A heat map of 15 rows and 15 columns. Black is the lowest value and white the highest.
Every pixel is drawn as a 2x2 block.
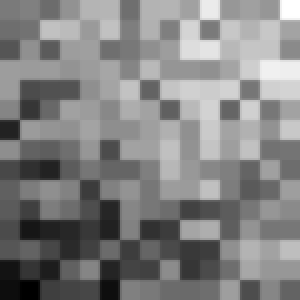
Ninth with the highest average: top right. Ninth with the lowest average: bottom left. Stripes: none. Slope: up to the top right.
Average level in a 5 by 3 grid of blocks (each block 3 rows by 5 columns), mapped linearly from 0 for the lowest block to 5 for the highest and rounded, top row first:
345 / 345 / 234 / 123 / 013
